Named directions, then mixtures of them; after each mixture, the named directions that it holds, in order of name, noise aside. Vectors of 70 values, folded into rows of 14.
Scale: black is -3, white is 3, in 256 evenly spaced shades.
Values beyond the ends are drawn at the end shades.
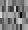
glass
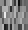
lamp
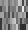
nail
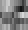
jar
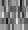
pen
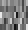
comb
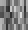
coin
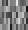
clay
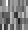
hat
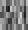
coin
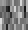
coin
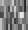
coin, jar, lamp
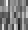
comb, hat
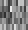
coin, comb, lamp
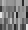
comb, nail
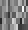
comb, nail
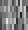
coin, pen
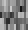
coin, hat, jar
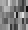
clay, comb, jar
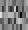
glass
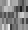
clay, jar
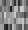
jar, lamp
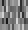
pen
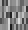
clay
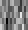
coin, lamp, pen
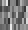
clay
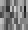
coin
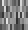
pen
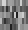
coin, comb, jar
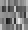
coin, glass, pen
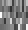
comb, glass
